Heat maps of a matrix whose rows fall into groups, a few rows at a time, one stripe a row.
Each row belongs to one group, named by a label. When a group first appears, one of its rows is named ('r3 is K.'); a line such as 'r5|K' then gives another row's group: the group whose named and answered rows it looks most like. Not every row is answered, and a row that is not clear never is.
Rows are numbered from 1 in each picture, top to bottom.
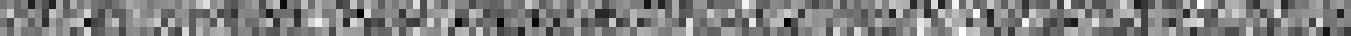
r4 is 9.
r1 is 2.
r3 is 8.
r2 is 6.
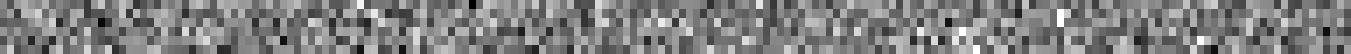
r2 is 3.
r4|9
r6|6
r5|2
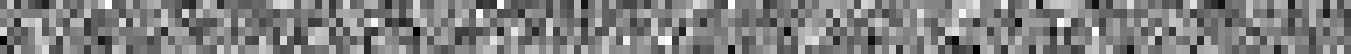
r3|3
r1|6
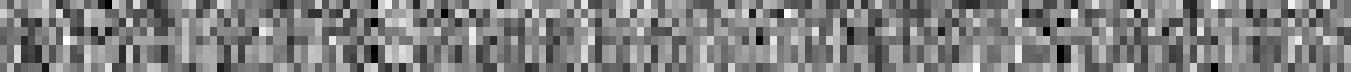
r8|6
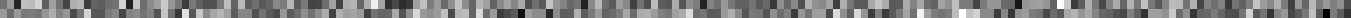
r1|3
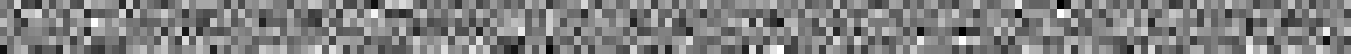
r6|8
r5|9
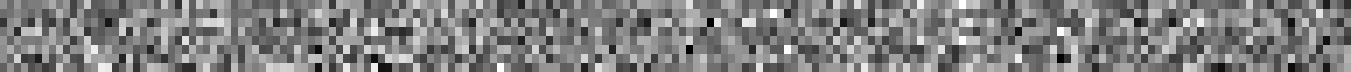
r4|3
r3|2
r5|9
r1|9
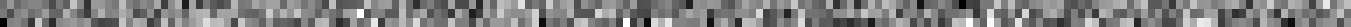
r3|2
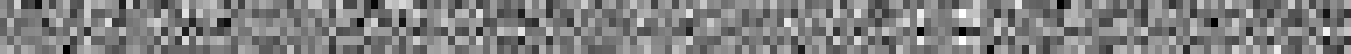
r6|6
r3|6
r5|9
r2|9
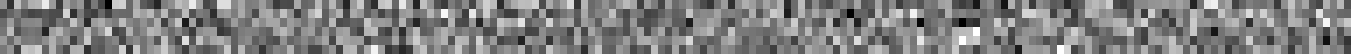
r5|9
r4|6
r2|8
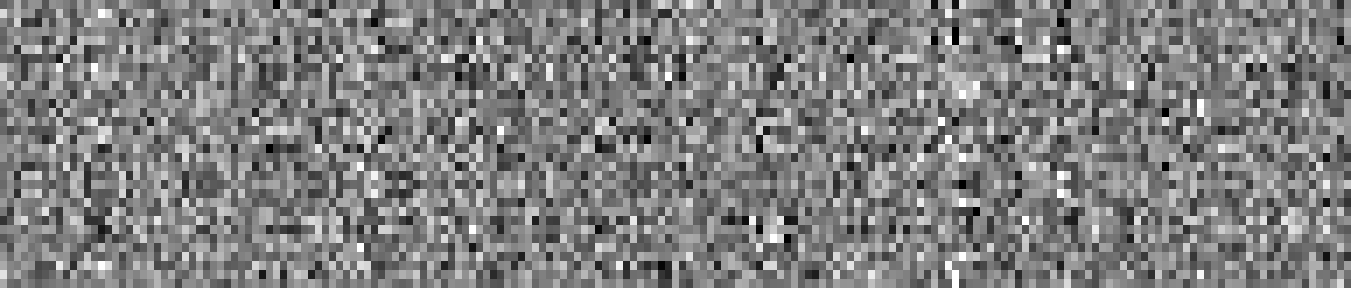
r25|8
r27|8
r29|9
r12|2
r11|9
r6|3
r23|9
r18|9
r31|2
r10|6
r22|3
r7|8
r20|3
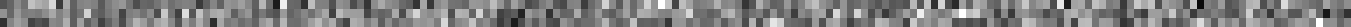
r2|9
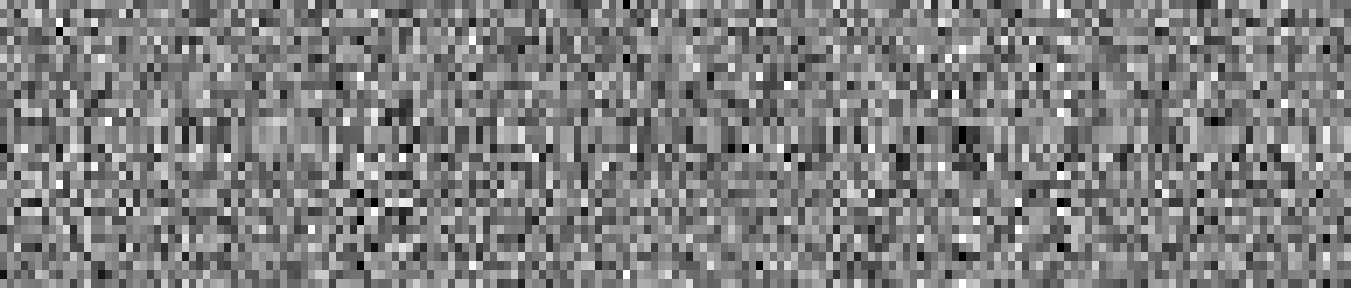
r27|9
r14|6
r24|3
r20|3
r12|8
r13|3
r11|2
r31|2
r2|3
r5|6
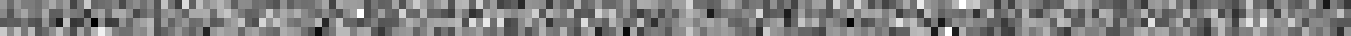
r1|9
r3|8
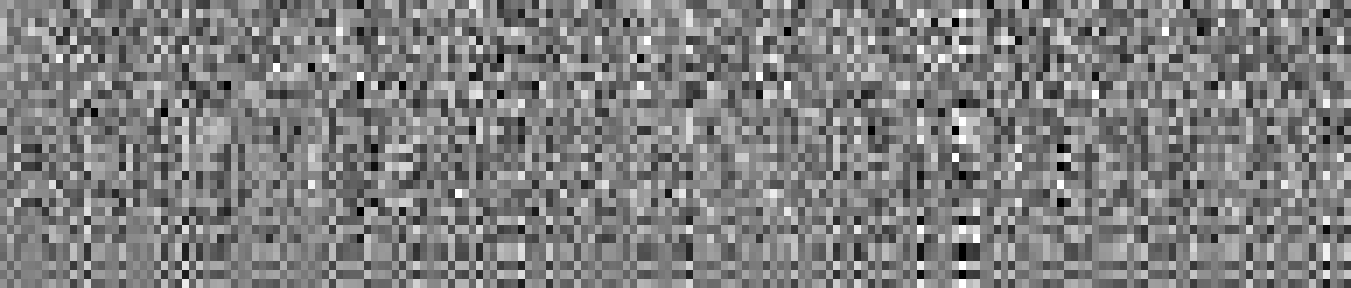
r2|9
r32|9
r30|9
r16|9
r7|8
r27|6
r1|6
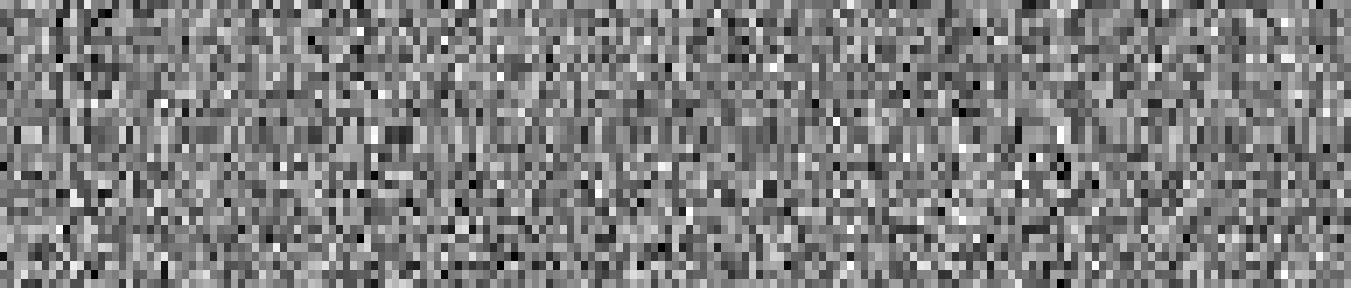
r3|8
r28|2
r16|3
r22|2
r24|8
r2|2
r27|6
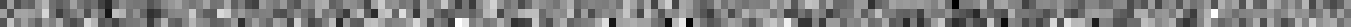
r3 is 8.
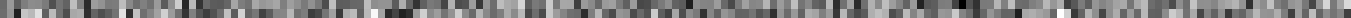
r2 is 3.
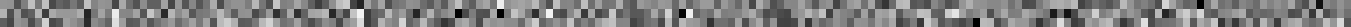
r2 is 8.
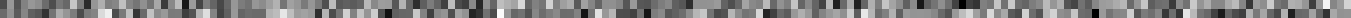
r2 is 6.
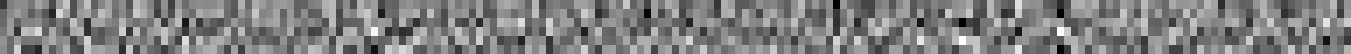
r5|9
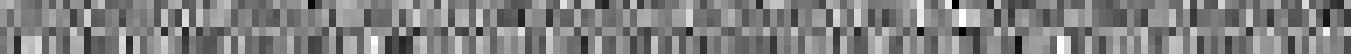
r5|3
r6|3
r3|9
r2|9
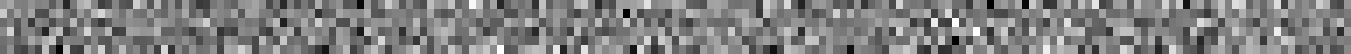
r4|6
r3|2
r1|6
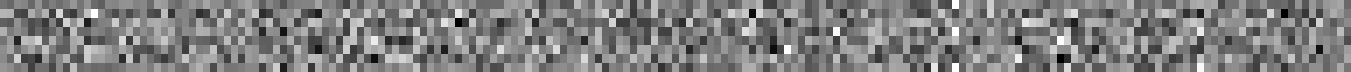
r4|2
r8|2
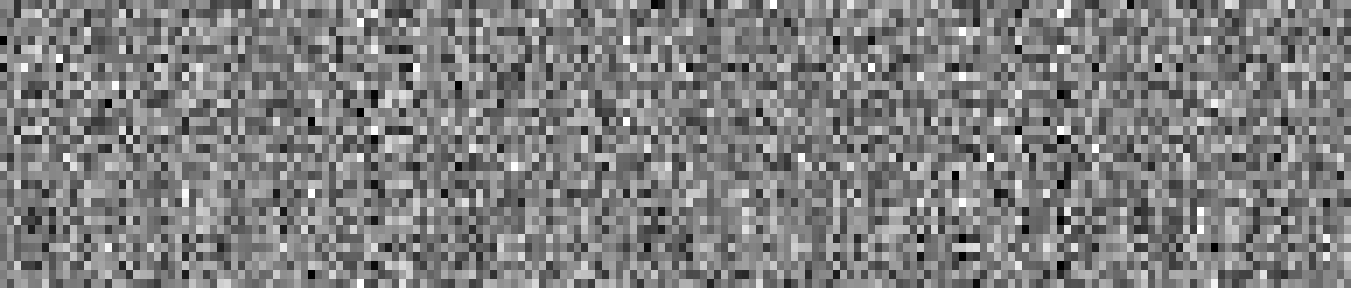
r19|8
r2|3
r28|6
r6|3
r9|9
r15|3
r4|9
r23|9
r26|2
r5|2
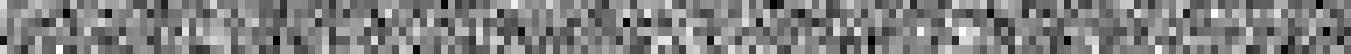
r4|9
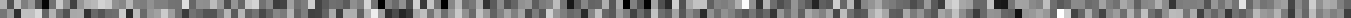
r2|3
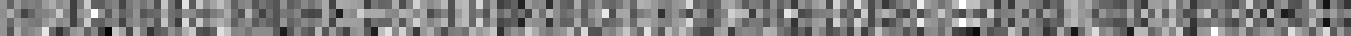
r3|9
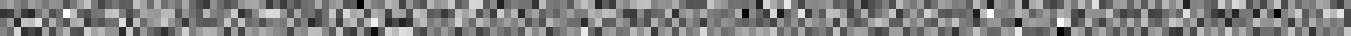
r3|3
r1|6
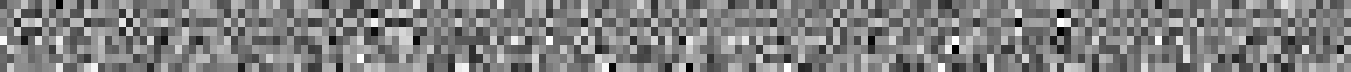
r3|3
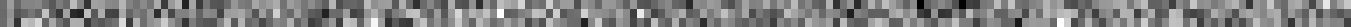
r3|3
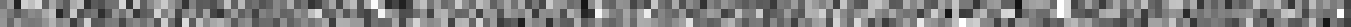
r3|9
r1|3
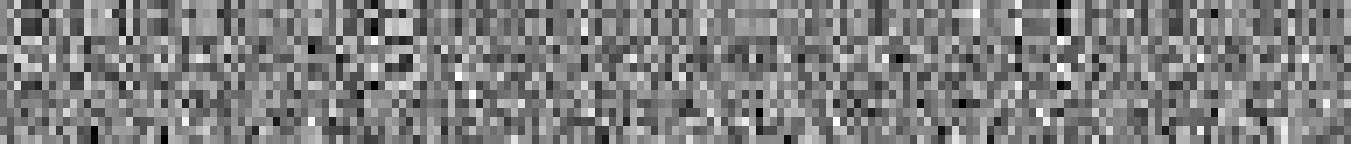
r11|6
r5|3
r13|6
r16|8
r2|6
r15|8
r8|3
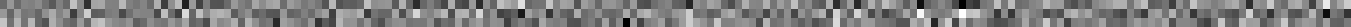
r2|9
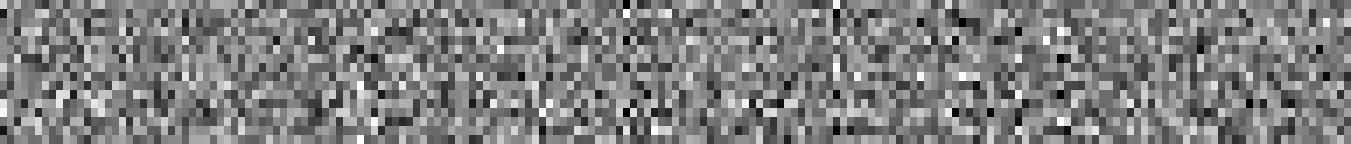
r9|9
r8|2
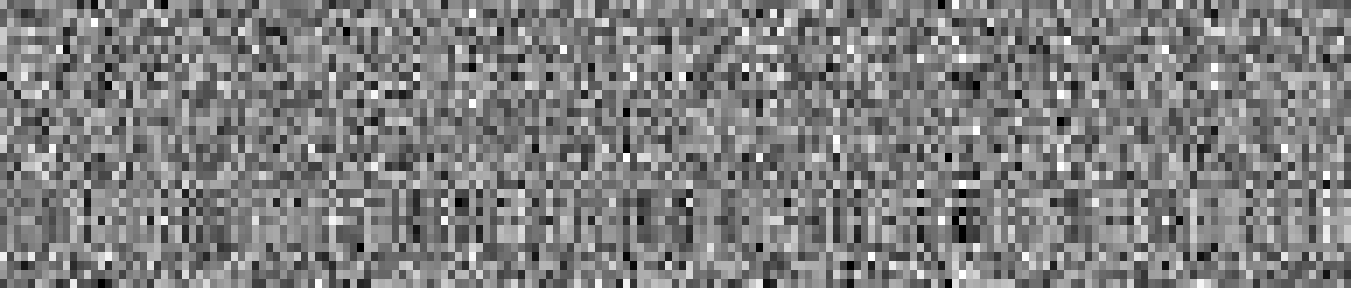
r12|6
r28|6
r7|9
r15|6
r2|6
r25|8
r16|2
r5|2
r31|9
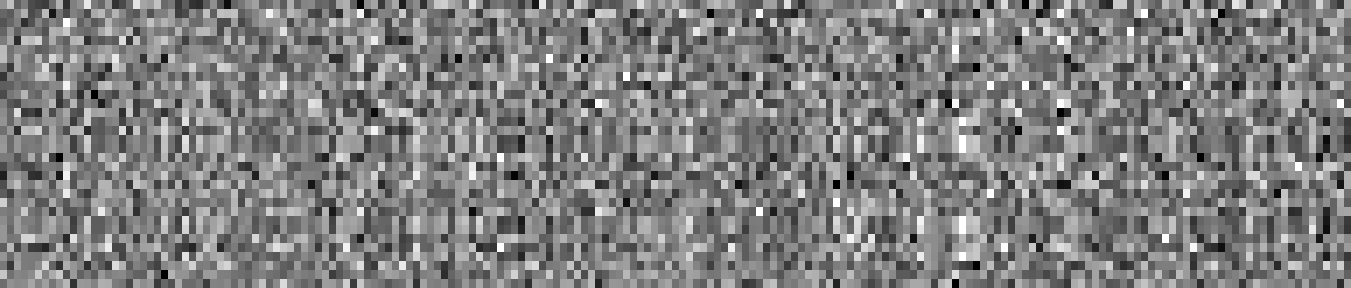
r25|9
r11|8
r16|9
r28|6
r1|6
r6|2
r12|2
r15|3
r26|9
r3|6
